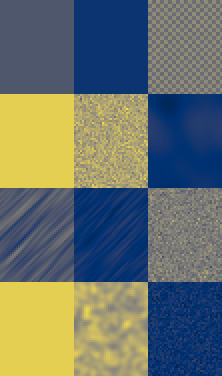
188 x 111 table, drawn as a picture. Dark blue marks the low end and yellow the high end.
It is made of 4 by 3 panels. Panel 1,1: low, flat. Panel 1,2: very low, flat. Panel 1,3: middling, checkered. Panel 2,1: very high, flat. Panel 2,2: high, fine-grained. Panel 2,3: very low, smooth, faint in contrast. Panel 3,1: low, slanting up to the right. Panel 3,2: very low, slanting up to the right, faint in contrast. Panel 3,3: middling, fine-grained. Panel 4,1: very high, flat. Panel 4,2: high, blotchy. Panel 4,3: very low, fine-grained, faint in contrast.
